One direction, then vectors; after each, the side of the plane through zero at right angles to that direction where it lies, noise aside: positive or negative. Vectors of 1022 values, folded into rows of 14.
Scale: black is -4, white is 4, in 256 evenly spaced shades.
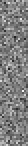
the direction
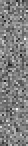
negative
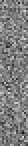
negative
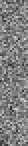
negative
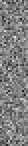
negative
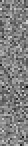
positive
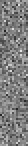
positive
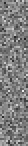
positive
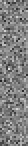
negative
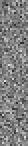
positive
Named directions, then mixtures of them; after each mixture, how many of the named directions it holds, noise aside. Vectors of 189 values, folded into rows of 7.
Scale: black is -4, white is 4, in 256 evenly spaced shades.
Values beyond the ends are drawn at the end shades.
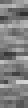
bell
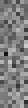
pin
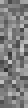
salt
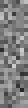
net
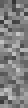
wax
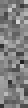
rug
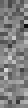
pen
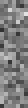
three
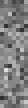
three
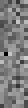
two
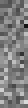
two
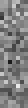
three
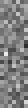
one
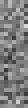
one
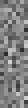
one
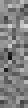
three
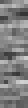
one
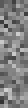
one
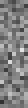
two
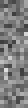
two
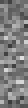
three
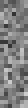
three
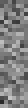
one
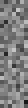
one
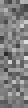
three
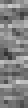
one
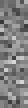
three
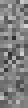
three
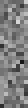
one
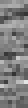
one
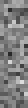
three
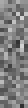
three
